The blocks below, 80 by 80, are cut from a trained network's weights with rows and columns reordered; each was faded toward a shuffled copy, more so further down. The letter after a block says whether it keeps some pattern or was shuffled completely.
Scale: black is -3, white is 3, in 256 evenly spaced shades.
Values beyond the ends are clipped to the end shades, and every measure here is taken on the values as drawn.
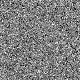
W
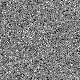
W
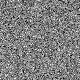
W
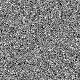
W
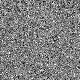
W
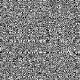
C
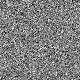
W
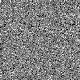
C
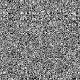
C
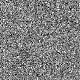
C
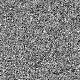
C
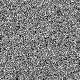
W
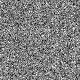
W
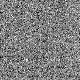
C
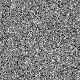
W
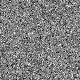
W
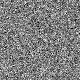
W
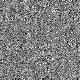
C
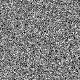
W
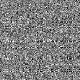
C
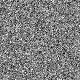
W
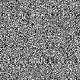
C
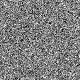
W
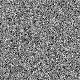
W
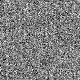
C
